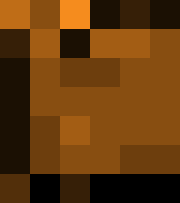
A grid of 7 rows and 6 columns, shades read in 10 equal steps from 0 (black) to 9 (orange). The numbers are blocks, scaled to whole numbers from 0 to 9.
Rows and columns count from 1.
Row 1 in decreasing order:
9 7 5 2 1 1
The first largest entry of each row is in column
3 2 2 2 3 3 1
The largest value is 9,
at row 1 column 3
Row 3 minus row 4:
0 0 -1 -1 0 0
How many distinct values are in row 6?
3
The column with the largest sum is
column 3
